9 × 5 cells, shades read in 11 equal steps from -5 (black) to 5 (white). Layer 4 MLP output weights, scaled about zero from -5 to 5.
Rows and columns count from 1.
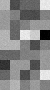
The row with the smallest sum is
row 2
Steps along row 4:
down up down down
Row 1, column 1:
2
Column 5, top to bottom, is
4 0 1 -5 0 1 1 4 0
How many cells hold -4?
0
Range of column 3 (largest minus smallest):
6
